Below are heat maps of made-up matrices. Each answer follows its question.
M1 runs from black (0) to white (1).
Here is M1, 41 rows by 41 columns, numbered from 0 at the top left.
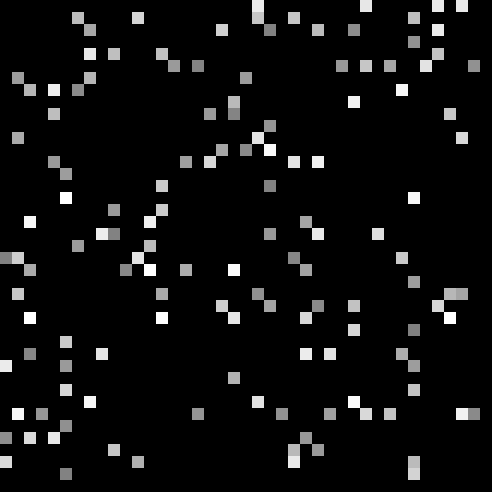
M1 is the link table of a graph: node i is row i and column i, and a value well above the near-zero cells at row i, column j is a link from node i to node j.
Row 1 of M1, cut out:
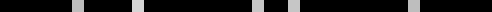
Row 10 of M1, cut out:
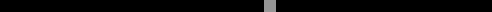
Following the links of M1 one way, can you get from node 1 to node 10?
yes
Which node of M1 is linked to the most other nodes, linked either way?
node 34
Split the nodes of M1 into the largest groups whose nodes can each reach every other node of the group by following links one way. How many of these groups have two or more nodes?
1
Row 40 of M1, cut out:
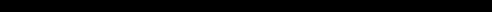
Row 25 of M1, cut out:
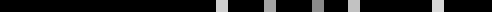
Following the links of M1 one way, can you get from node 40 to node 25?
no
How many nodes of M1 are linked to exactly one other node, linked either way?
7
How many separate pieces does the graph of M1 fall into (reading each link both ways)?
2
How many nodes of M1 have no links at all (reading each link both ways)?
1
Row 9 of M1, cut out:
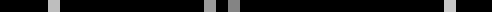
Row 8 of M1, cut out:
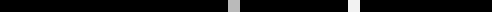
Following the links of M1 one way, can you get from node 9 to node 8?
yes
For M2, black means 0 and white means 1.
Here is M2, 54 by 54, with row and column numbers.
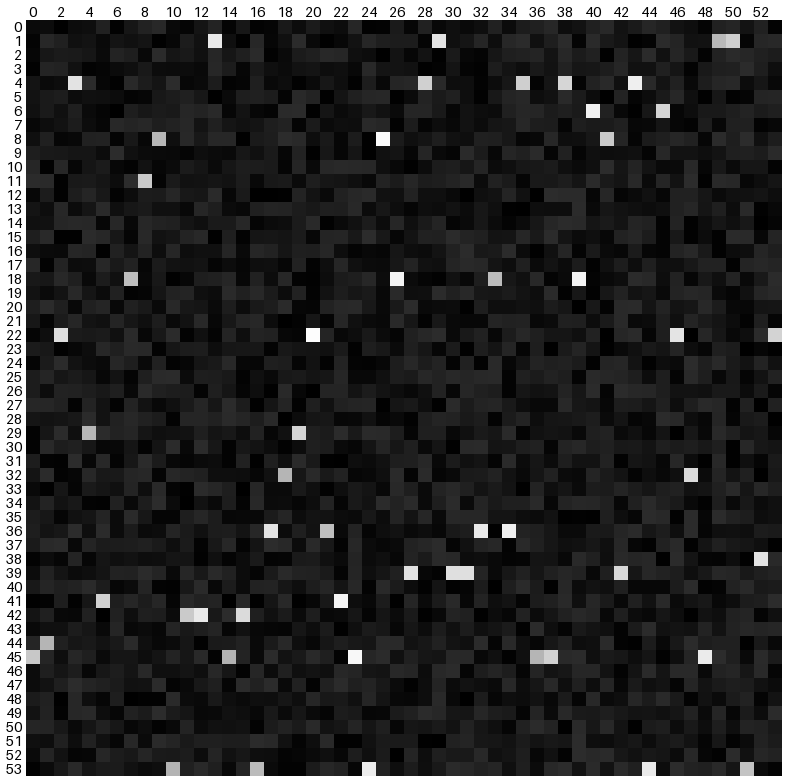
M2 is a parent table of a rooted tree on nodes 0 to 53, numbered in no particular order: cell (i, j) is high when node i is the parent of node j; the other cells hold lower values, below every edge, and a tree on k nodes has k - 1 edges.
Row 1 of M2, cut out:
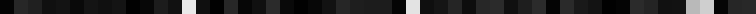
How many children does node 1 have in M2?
4
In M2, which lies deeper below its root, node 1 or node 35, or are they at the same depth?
node 35
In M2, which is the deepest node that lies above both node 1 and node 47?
32
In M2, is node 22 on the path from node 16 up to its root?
yes
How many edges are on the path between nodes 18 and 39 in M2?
1
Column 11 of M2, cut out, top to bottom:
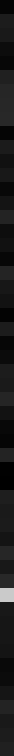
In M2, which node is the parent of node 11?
42
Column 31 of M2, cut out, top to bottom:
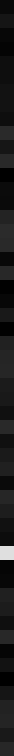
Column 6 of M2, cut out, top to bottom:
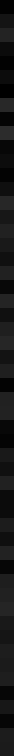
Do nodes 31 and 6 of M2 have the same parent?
no
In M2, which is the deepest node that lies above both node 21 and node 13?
36
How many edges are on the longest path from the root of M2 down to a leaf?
17
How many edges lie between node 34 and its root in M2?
3
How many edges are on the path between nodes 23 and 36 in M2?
2
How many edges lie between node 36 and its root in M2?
2
